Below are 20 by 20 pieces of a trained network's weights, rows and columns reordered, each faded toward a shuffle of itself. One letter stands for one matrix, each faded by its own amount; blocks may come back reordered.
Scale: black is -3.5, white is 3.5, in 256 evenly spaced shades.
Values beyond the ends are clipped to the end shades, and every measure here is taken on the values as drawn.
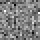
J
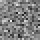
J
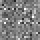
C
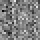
C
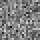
J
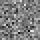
J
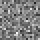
J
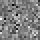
J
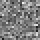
J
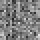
C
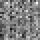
C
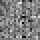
C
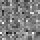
C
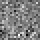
C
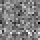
C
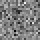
J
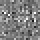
C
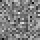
J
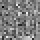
C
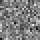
J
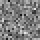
J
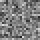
J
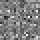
C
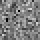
J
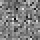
C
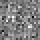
C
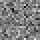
J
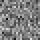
J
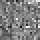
C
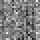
C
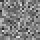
J
